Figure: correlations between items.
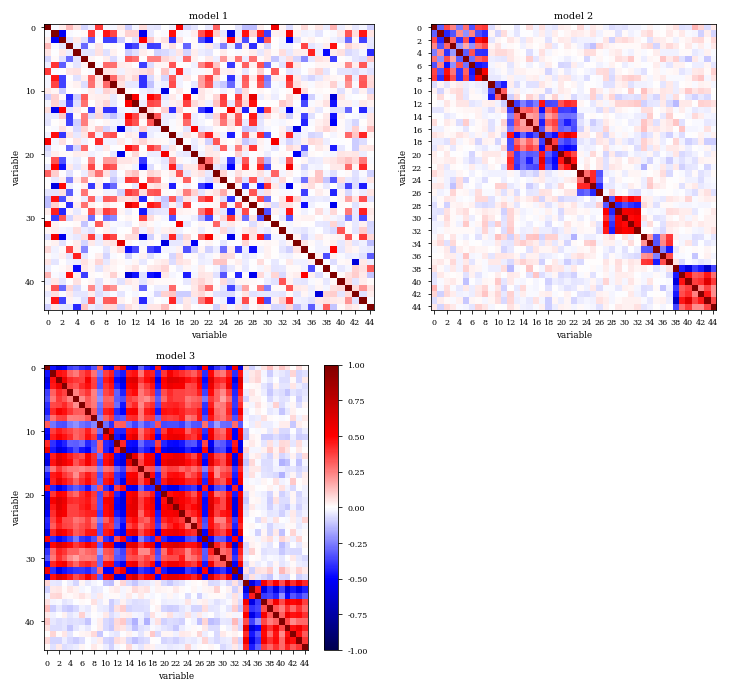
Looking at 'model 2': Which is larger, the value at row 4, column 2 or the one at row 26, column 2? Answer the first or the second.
the second
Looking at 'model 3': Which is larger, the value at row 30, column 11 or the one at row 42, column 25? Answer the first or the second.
the first
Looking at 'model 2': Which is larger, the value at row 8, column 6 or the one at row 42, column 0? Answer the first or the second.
the second
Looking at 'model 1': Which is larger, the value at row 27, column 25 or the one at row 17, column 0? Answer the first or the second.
the second
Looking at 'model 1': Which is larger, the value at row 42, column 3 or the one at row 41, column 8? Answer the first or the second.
the second
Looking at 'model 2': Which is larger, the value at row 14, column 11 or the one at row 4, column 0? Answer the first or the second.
the first
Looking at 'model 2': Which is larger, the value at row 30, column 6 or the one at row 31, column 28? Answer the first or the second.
the first
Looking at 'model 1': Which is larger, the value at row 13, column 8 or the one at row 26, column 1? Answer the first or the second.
the second
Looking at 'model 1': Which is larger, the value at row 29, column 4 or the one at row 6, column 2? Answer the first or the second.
the first
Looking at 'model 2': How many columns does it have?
45
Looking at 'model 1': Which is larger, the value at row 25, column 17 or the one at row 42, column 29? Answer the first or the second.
the second
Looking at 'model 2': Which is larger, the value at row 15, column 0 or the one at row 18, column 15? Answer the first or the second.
the second
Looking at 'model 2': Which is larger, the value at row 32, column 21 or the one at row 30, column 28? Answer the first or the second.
the first
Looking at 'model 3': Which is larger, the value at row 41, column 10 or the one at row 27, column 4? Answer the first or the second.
the first
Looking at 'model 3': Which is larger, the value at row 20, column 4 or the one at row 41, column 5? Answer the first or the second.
the first
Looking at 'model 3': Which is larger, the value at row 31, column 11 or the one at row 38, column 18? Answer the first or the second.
the first
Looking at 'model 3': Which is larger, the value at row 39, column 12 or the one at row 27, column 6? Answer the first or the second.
the first
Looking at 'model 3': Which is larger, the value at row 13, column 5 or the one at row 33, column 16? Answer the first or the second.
the second
